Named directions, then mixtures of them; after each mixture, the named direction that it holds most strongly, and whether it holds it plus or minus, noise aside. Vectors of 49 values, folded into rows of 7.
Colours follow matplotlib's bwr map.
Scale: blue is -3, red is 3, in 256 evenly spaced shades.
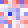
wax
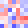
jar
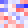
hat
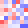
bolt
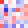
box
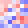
jar, plus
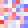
bolt, plus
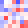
bolt, minus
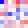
wax, plus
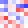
hat, plus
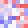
bolt, minus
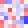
jar, minus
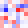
hat, plus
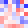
hat, plus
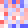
bolt, plus
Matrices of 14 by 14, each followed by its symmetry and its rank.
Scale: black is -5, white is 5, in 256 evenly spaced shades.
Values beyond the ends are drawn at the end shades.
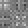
symmetric, rank three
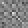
symmetric, rank three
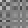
symmetric, rank one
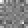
symmetric, rank three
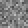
neither, full rank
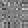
antisymmetric, rank two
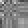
symmetric, rank two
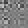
antisymmetric, rank two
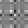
symmetric, rank one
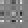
symmetric, rank one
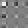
symmetric, rank one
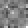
symmetric, rank two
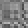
antisymmetric, rank two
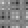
symmetric, rank two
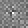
symmetric, rank three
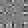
antisymmetric, rank two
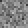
neither, full rank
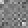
symmetric, rank three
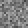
neither, full rank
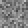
neither, full rank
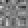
antisymmetric, rank two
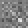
symmetric, rank three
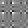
symmetric, rank one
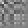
symmetric, rank two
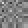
symmetric, rank two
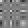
symmetric, rank one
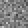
neither, full rank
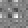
symmetric, rank two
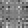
antisymmetric, rank two
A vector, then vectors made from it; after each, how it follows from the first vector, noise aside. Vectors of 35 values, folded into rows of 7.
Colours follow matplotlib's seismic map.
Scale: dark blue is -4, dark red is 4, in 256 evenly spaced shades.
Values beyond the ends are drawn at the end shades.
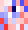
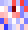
negated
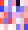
wrapped around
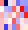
wrapped around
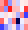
wrapped around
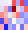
negated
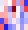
negated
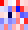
wrapped around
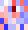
negated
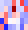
negated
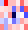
wrapped around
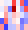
negated
